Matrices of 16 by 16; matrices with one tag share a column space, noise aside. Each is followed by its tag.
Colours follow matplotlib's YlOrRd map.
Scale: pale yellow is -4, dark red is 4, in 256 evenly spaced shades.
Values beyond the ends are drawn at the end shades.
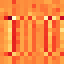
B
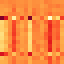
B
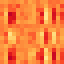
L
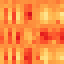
L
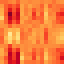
L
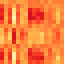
L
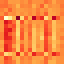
B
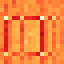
B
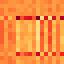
B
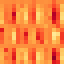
L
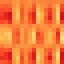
L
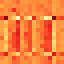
B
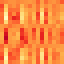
L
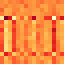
B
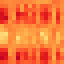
L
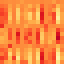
L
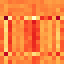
B
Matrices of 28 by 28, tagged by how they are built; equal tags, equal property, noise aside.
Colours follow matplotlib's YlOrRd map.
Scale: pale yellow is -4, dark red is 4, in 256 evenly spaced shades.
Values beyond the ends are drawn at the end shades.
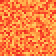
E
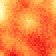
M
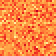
E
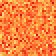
E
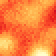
M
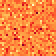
E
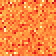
E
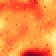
M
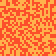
E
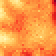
M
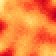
M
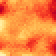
M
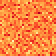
E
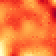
M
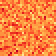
E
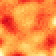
M
